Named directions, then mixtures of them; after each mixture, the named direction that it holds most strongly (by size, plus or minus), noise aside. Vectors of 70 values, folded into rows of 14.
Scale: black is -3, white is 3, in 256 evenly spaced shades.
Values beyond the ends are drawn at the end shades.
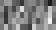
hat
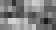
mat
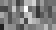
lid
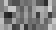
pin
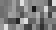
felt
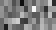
felt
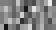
felt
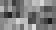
mat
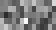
felt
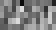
felt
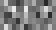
pin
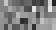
felt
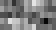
mat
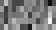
hat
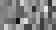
felt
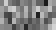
pin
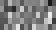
hat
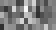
lid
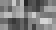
mat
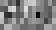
lid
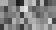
lid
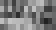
mat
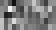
pin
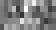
lid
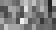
felt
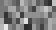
felt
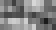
mat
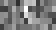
lid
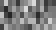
lid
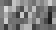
hat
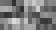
mat
